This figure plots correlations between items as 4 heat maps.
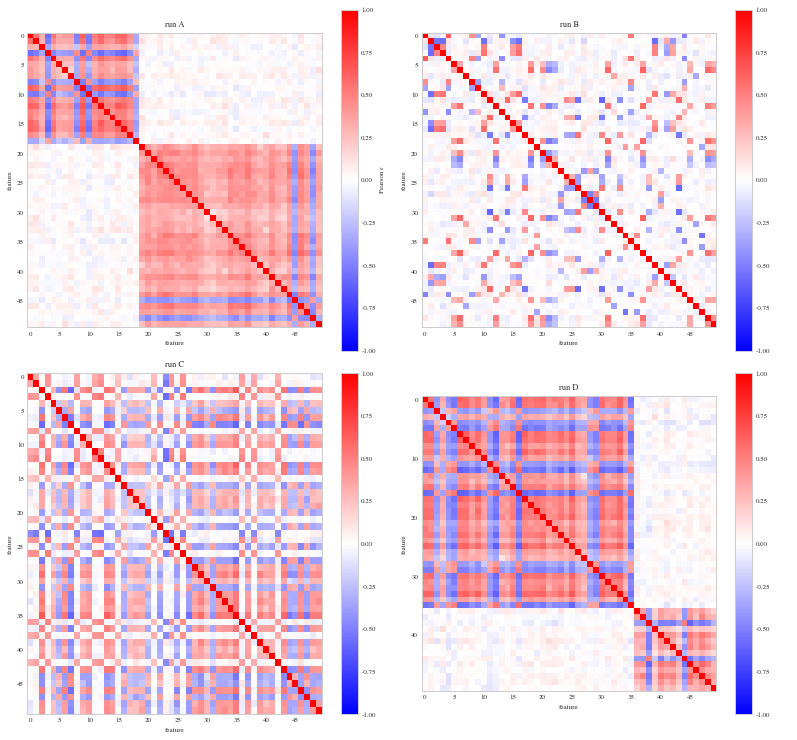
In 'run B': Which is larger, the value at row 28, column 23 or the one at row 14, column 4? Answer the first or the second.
the first
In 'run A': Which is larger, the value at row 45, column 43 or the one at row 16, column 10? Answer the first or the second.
the first
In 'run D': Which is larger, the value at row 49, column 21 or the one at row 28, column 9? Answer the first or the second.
the first
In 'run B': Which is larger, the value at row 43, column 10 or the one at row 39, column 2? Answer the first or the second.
the second
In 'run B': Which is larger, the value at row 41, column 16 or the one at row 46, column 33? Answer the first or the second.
the second
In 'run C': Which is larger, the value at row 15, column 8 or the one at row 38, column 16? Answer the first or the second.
the first
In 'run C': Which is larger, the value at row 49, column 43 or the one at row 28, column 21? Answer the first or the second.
the first
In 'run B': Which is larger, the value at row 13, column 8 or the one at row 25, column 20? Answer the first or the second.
the second
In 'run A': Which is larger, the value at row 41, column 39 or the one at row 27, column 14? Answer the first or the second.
the first
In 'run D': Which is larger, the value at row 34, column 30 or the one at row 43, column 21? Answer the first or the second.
the first
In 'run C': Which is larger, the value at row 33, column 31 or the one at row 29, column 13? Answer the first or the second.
the second
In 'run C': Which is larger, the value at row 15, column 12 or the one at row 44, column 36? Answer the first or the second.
the first
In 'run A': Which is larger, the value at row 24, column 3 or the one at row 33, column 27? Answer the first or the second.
the second
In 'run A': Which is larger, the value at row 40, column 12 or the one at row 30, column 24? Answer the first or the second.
the second
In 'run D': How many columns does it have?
50
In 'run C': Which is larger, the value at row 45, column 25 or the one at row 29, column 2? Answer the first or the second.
the second
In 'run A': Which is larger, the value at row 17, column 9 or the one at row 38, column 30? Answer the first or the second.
the first
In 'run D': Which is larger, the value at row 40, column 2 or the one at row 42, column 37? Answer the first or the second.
the second
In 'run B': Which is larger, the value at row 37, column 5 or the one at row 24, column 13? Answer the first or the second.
the first
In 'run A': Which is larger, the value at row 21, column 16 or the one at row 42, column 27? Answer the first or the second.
the second
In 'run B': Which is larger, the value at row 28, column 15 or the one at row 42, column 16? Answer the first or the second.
the second
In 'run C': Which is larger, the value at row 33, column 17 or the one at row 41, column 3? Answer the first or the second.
the first
